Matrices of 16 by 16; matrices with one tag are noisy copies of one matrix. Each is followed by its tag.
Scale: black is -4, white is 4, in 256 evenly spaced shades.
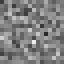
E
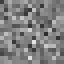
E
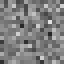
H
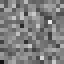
H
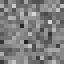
H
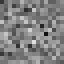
E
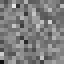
H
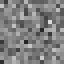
H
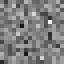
H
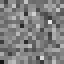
H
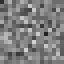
E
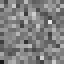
H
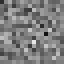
E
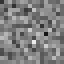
E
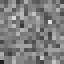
H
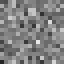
H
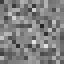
E
